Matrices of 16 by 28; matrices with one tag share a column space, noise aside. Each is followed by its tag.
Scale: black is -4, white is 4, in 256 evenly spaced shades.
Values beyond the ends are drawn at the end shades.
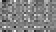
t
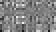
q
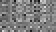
t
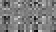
q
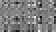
q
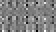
q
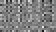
t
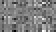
q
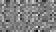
t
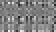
q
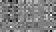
t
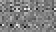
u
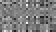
q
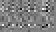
u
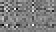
u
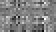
q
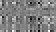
q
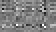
u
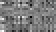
q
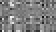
q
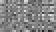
t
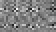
u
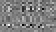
u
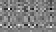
u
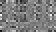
t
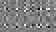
u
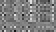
t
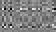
u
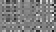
t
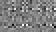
u
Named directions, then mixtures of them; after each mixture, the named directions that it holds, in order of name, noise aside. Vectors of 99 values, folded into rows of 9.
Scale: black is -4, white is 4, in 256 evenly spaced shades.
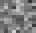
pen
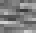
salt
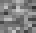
pen, salt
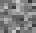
pen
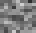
pen, salt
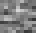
pen, salt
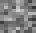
pen, salt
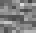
pen, salt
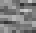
pen, salt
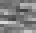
salt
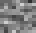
pen, salt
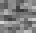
pen, salt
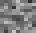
pen, salt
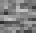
pen, salt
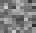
pen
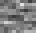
pen, salt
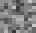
pen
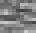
salt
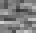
pen, salt
